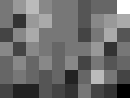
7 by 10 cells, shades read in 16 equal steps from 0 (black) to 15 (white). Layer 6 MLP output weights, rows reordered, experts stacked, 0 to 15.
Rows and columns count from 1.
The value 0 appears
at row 7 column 10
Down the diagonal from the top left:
7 3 10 7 6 2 7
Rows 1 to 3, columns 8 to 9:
6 6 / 8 9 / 7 10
